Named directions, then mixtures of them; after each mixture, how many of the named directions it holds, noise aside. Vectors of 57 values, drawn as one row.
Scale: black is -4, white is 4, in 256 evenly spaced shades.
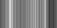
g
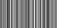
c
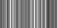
two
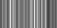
two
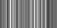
two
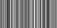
one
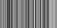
two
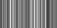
two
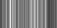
two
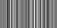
one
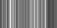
two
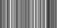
two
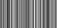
one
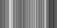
one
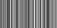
one
